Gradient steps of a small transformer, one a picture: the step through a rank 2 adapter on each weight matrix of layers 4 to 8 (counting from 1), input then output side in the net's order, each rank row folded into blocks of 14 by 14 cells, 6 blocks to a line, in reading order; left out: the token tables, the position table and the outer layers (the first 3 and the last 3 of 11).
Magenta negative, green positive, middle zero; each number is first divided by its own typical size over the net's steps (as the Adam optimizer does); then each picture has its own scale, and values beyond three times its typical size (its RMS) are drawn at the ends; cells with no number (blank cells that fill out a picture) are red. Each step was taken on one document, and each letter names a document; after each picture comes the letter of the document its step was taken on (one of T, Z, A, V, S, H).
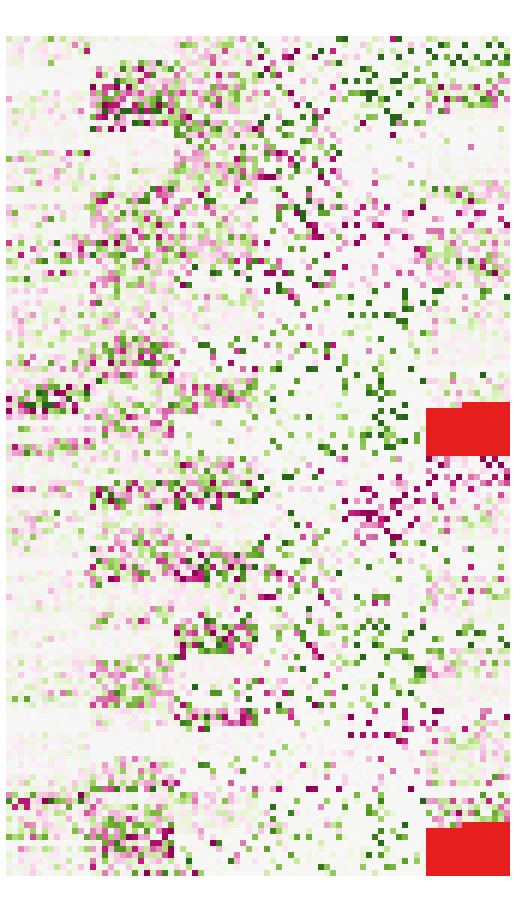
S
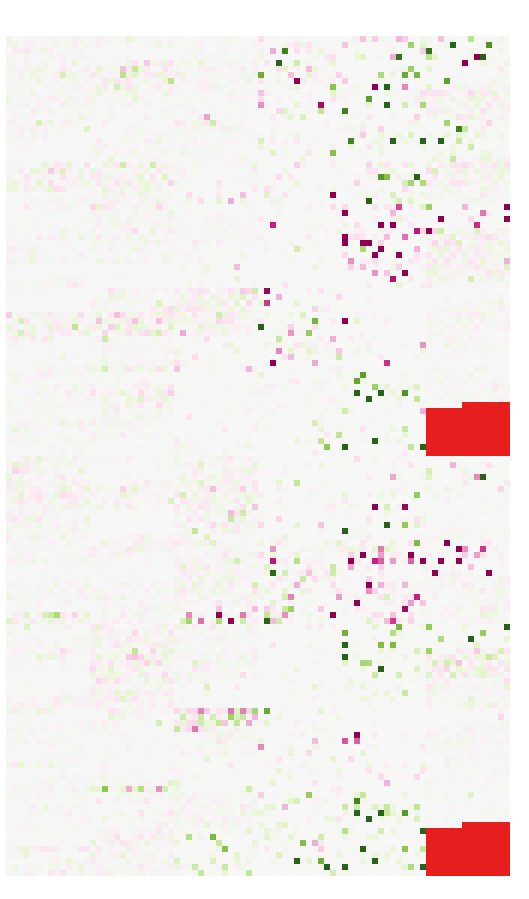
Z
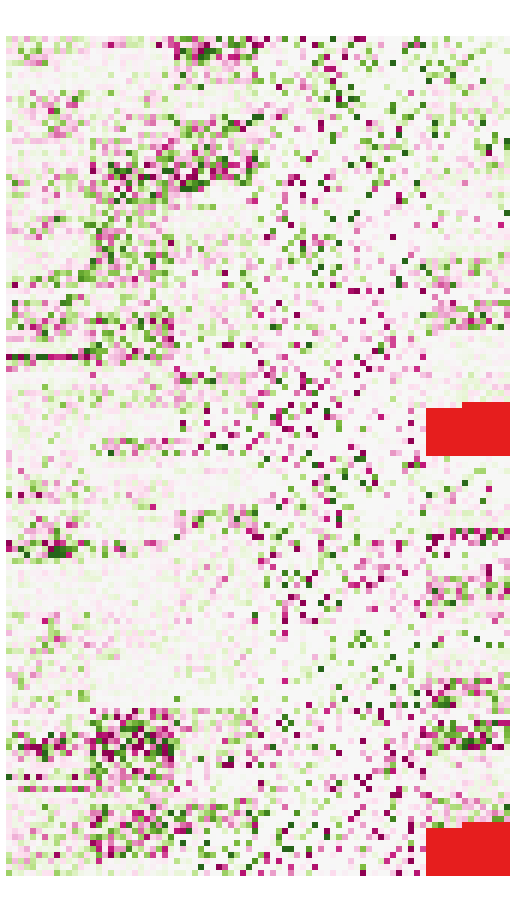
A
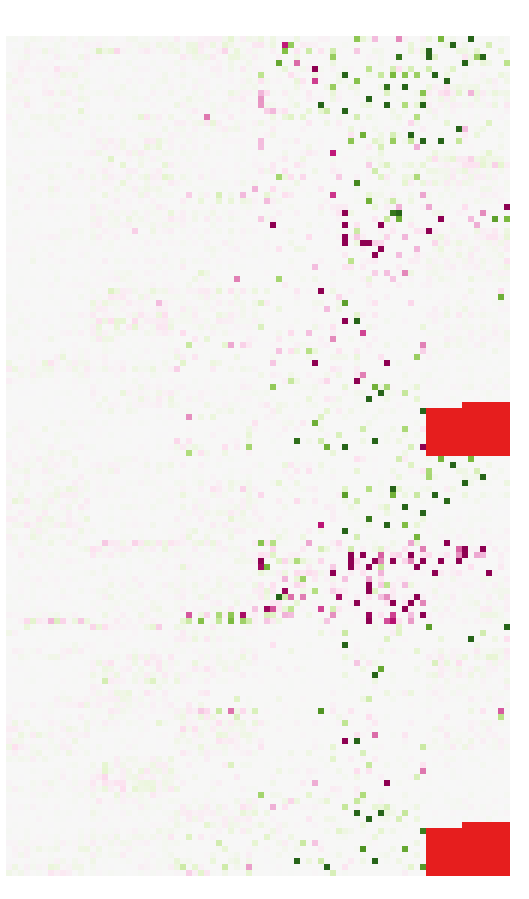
Z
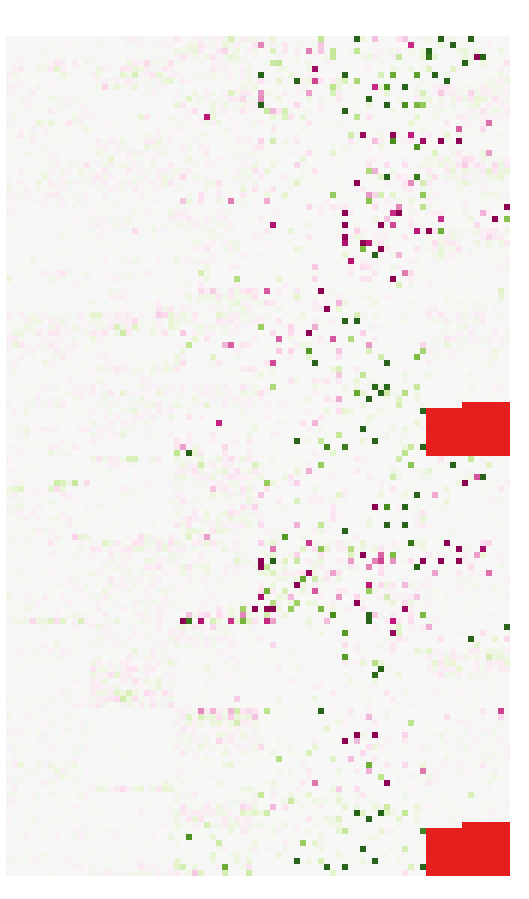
Z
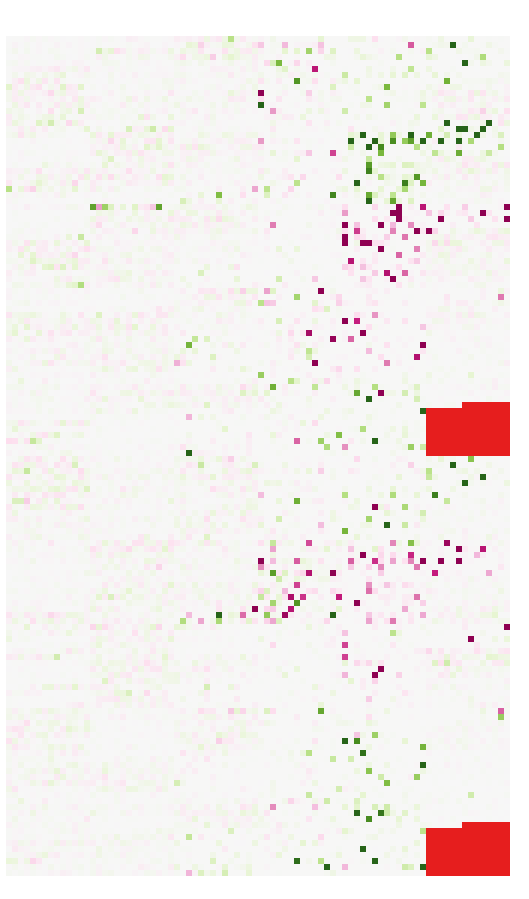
Z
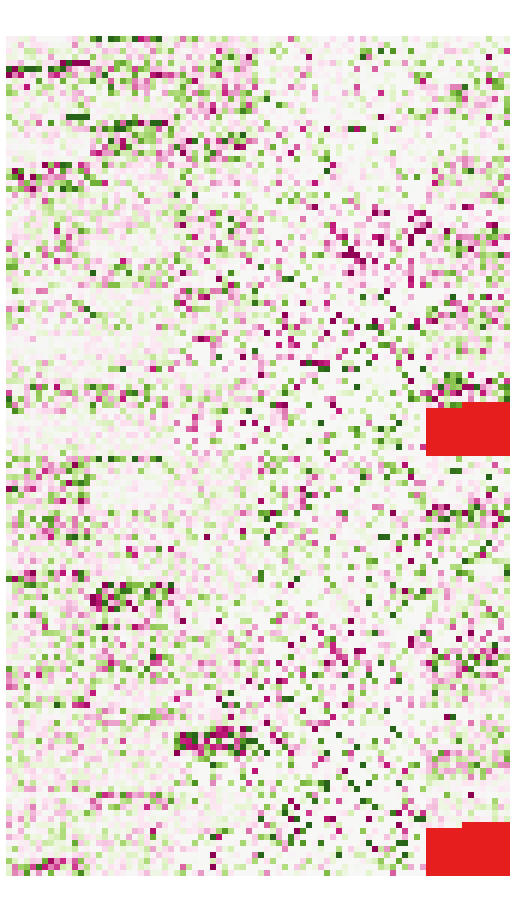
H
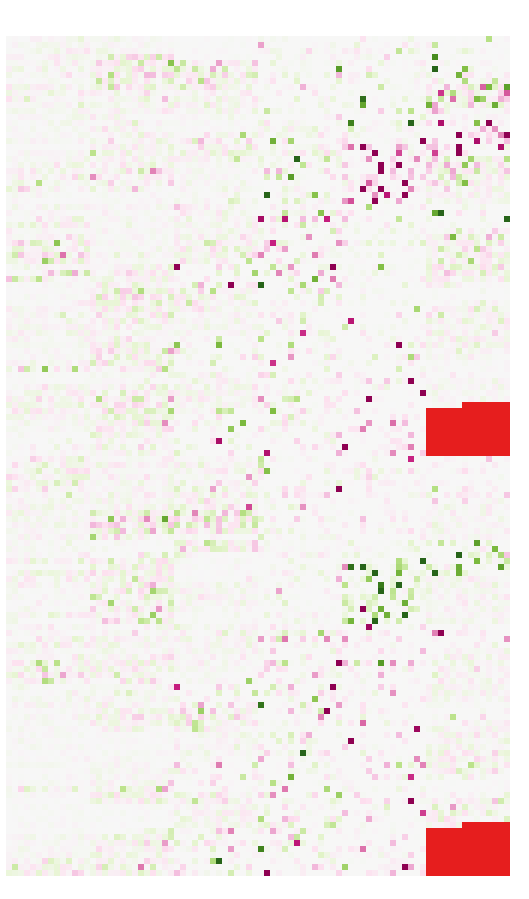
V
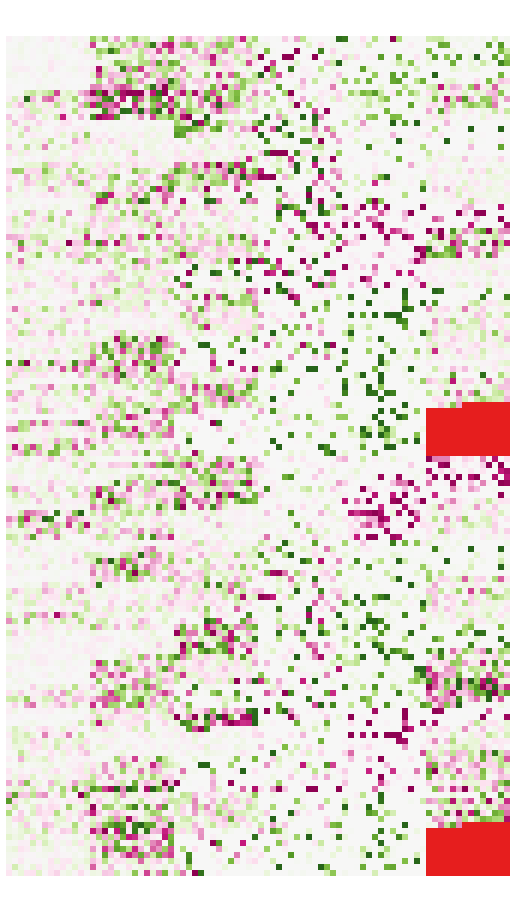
S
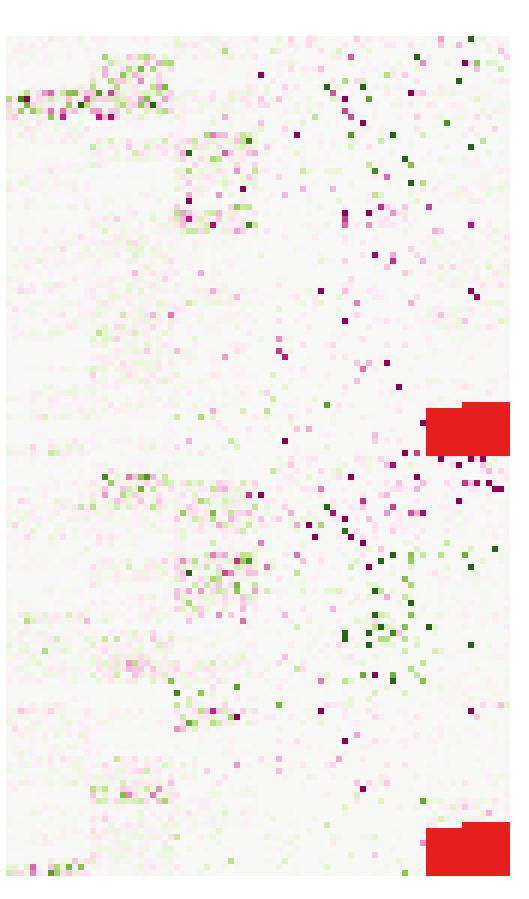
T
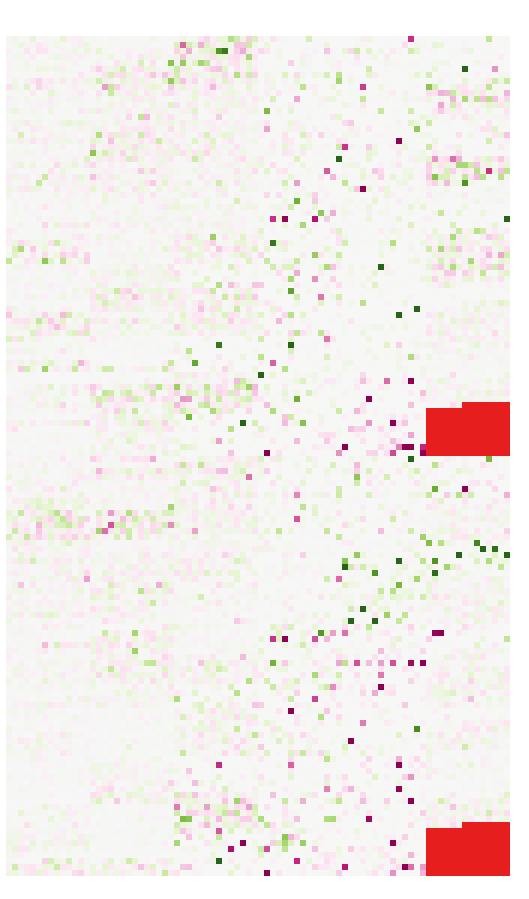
V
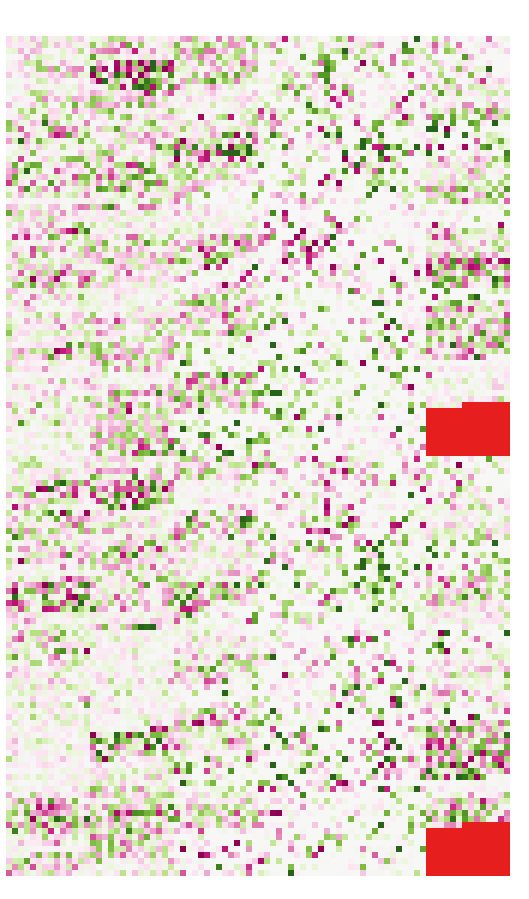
A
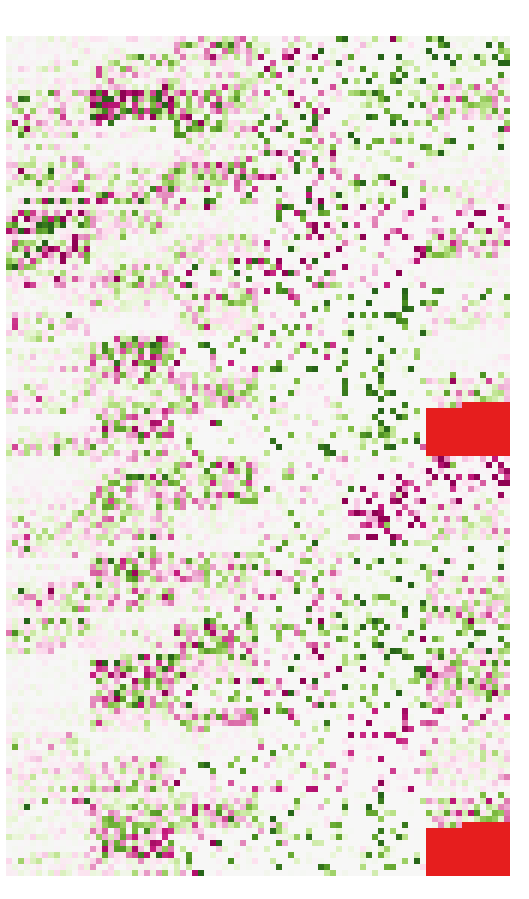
S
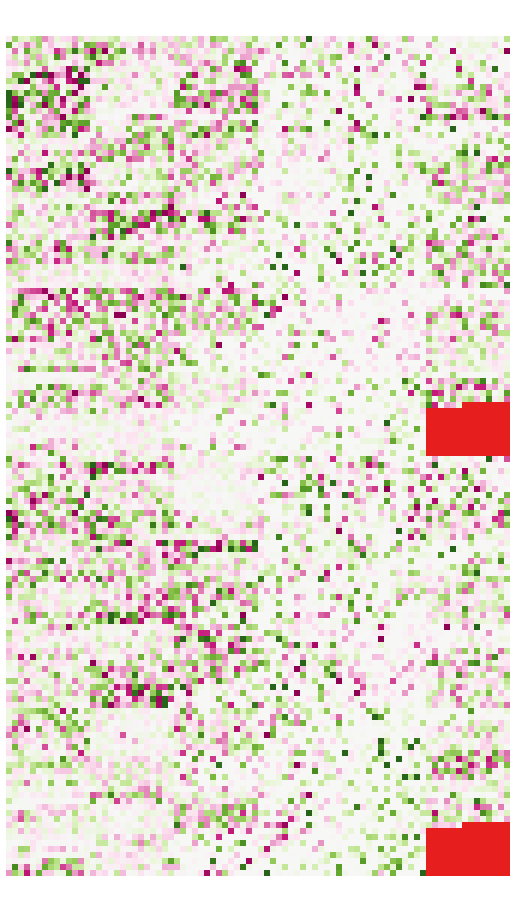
H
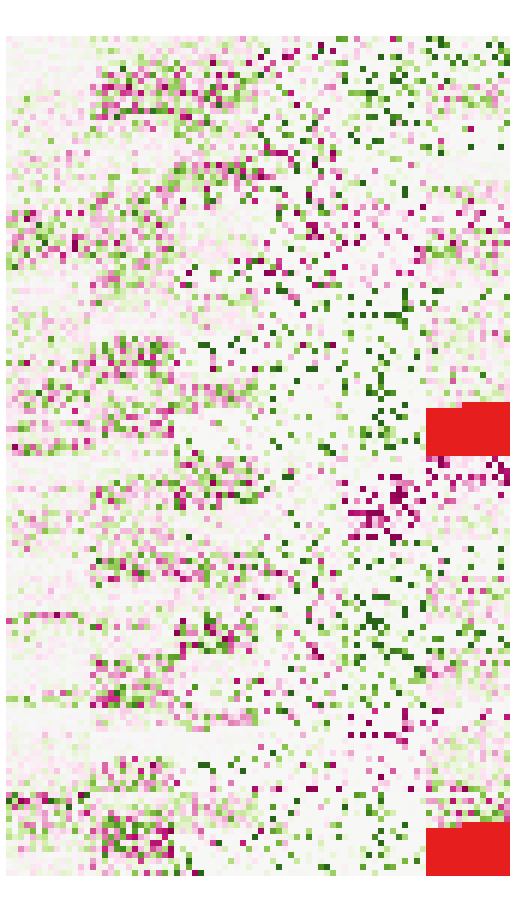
S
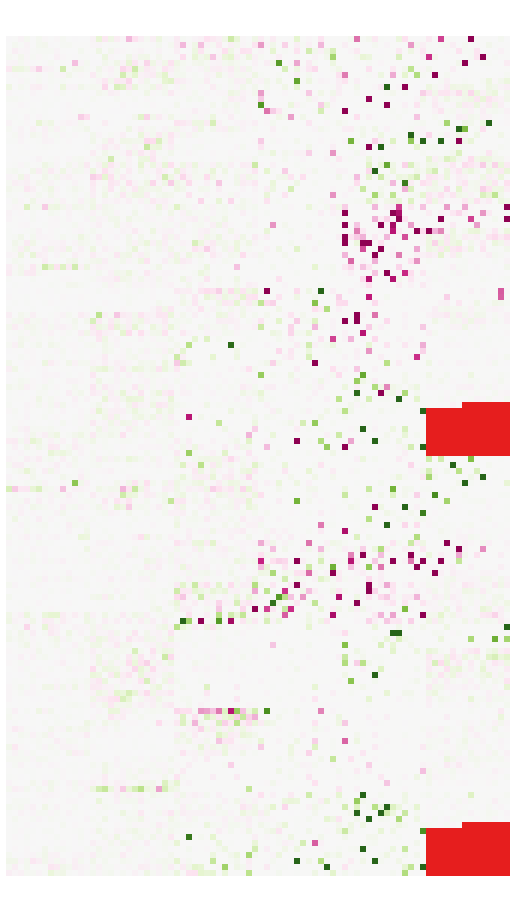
Z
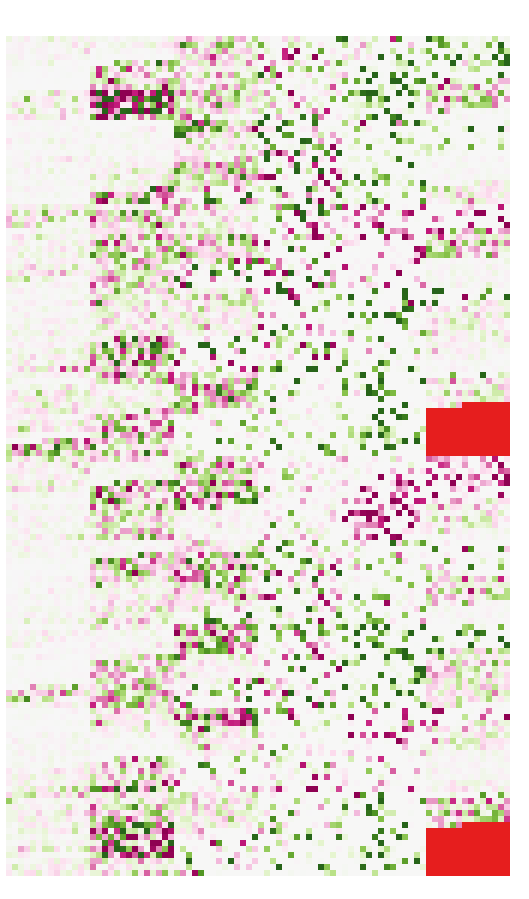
S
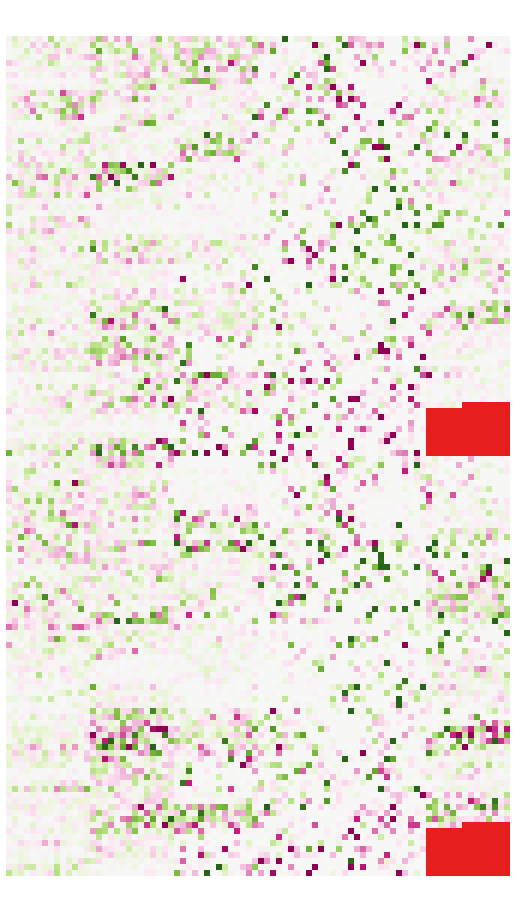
A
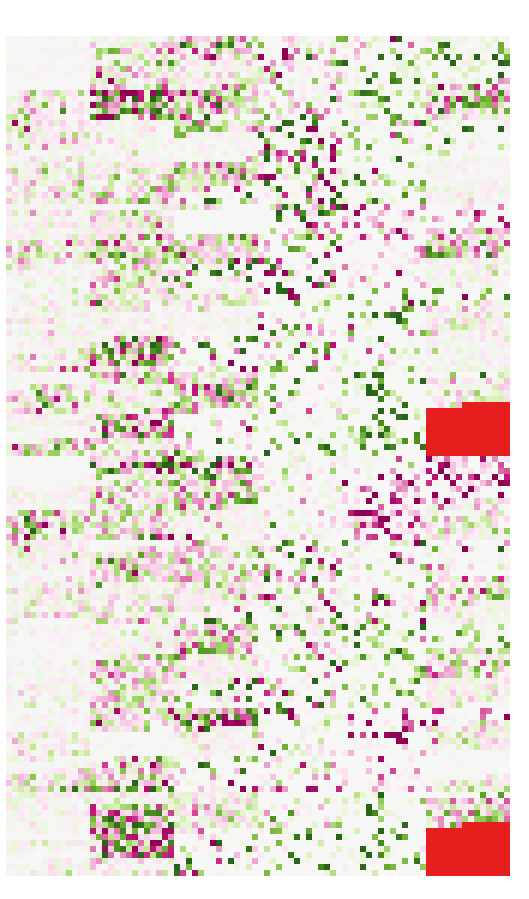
S
